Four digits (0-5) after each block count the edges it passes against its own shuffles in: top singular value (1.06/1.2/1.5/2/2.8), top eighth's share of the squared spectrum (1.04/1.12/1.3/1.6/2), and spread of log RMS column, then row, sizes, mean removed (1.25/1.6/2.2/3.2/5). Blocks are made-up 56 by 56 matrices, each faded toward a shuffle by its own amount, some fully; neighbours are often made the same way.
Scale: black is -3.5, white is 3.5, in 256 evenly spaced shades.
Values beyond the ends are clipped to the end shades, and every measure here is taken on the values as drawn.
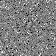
0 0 0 0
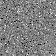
0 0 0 0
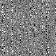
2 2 3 0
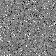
0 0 0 0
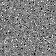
0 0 0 0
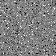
1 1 0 0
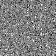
1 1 1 0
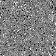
1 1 2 0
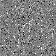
1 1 2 0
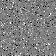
3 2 0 1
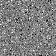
2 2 0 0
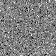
0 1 0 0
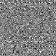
3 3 1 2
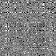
4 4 2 2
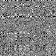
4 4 1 2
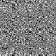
4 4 2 3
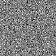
3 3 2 2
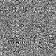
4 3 1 2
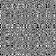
4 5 3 3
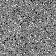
0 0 0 0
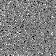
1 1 0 0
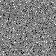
1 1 0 0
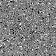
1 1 0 0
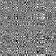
4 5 2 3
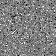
0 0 0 0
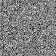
2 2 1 0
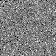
2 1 0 0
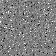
0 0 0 0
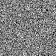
2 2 0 0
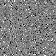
3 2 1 1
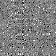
3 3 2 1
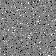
2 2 0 0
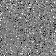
3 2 1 0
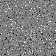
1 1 0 0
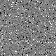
2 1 0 1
